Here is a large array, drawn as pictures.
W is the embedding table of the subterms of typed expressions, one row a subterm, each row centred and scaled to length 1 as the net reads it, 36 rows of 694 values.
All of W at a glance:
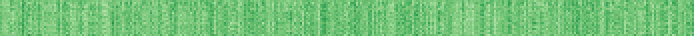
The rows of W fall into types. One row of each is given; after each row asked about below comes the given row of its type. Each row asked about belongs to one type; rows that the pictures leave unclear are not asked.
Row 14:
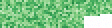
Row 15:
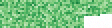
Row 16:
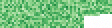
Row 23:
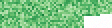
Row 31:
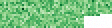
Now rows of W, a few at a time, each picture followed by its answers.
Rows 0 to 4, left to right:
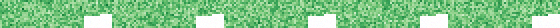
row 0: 31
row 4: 31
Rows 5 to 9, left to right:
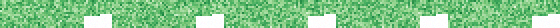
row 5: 14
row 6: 23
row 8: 14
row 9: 31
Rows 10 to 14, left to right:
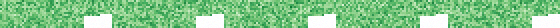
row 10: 31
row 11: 14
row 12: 15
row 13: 16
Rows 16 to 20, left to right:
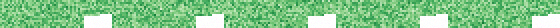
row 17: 23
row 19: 14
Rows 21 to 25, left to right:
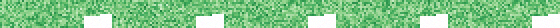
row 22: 15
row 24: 31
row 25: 23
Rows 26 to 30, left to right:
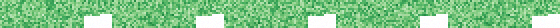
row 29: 23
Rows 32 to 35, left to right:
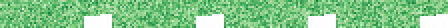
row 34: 14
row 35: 15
